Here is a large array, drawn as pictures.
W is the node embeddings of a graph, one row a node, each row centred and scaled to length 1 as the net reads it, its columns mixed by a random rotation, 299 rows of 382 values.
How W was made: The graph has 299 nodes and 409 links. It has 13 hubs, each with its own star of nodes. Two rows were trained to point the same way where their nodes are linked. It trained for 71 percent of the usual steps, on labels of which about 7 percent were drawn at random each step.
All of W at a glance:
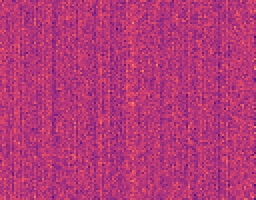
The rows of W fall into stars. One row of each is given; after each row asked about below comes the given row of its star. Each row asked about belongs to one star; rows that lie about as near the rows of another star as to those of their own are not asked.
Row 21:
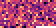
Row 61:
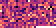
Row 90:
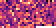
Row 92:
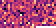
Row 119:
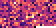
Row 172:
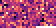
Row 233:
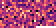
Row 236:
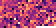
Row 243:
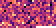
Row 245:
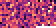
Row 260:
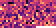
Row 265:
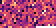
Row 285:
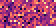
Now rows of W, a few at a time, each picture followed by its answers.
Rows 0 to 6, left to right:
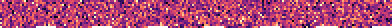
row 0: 260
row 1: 260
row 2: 260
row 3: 243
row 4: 21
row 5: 172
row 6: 21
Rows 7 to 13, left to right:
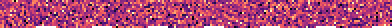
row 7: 285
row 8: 236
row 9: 233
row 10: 245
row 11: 21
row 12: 61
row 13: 172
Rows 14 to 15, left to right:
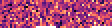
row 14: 260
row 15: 245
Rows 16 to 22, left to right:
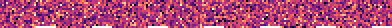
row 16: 285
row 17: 119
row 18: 236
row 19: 92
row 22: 90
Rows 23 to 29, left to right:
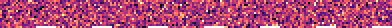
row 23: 90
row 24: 90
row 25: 233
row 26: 61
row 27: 21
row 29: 21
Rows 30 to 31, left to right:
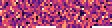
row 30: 265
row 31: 92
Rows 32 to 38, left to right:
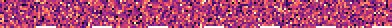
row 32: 233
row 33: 92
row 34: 245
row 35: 92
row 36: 21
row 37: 245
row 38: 265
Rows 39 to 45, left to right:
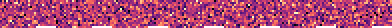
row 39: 285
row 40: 90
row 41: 61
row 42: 61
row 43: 243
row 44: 236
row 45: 90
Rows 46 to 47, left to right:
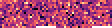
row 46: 90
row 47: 265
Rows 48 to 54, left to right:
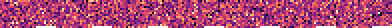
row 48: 119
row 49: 92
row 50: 265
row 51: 236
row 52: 285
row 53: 285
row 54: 265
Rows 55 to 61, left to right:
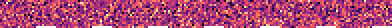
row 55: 21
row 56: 90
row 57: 265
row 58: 90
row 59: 245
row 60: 61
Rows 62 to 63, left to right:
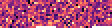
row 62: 260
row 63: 119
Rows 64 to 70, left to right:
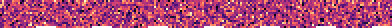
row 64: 265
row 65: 61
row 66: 172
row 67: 285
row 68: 243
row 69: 92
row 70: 172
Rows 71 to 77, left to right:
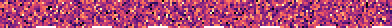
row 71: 285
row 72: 265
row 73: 21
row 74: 265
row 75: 245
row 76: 285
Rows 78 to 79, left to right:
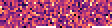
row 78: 92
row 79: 92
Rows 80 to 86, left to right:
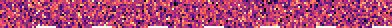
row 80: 119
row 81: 172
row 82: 285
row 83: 245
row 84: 236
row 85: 90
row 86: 265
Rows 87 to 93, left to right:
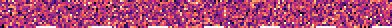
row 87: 245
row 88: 61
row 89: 243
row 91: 61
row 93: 233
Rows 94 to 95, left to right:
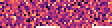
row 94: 119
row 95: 92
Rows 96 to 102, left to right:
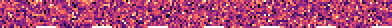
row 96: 92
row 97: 61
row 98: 285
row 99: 92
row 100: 236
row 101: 21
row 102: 260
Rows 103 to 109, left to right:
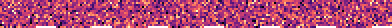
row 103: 243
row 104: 61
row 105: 90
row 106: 236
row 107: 90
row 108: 243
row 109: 92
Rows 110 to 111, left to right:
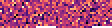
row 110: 265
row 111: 90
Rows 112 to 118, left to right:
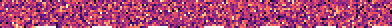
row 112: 285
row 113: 245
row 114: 233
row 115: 61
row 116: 172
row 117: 243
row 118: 119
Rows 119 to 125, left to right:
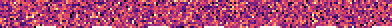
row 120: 21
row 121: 90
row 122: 21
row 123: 243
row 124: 260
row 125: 265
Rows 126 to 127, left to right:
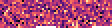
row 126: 233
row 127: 90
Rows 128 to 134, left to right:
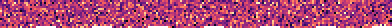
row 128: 265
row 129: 265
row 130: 260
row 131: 236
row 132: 245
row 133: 90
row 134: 265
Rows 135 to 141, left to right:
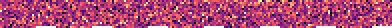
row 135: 260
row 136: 90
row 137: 172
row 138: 233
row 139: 172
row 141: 119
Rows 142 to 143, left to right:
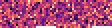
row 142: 61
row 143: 119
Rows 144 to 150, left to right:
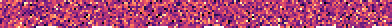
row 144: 90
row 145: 260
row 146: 61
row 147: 260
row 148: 285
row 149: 92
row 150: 260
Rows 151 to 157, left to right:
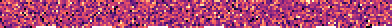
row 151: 236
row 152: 265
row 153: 92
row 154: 92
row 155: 61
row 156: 61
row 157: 243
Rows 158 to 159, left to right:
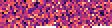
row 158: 61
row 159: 265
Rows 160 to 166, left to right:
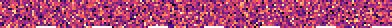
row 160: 245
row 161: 285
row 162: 119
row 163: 245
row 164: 172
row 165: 61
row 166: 285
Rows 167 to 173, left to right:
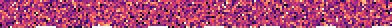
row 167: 119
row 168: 172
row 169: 285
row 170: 90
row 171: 265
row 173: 61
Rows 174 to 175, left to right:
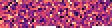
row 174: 233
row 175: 119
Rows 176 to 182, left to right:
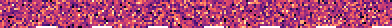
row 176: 90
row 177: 21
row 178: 90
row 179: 172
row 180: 90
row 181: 245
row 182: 243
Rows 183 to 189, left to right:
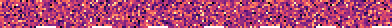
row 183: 119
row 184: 236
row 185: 236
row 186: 245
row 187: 265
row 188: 119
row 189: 245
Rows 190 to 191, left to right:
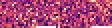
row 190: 92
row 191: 233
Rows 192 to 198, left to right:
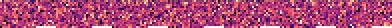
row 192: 119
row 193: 243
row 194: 90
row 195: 285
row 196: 265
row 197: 90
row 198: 265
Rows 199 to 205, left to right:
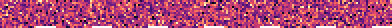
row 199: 233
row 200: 285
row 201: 243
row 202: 236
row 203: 236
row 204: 21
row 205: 233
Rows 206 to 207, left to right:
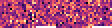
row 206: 260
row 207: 92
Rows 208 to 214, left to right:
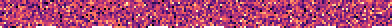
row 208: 21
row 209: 260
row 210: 119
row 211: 236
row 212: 285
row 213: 90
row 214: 285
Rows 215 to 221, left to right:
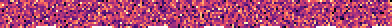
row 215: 285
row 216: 90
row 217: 236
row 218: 260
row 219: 260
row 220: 61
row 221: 243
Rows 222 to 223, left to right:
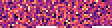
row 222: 260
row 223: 61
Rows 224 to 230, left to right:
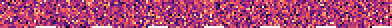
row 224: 233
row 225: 285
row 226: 260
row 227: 119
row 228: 265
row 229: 265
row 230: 260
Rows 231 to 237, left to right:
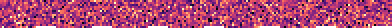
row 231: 90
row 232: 233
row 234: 92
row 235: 236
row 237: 92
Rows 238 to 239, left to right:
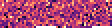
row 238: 236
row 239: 260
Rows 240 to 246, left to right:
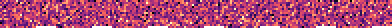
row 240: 92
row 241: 265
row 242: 260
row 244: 21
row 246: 285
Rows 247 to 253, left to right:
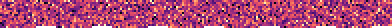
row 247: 245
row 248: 245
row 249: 233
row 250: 233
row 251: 260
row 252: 236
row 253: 285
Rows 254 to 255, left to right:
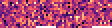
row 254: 260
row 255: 245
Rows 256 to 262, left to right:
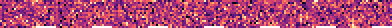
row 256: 92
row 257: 119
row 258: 61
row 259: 285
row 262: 90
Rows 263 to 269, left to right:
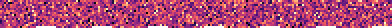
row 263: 245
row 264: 233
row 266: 236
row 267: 90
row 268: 119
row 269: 119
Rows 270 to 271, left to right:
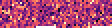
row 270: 92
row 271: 92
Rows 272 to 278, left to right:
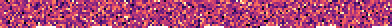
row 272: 61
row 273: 285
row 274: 119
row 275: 260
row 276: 172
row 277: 172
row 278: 260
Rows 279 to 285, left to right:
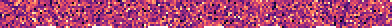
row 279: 260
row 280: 265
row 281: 92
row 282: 260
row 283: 92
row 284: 260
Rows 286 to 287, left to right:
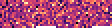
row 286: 119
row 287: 233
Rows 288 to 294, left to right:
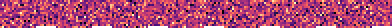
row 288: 285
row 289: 243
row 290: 92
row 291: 92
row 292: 233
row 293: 265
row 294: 265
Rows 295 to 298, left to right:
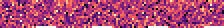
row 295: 92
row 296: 265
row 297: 21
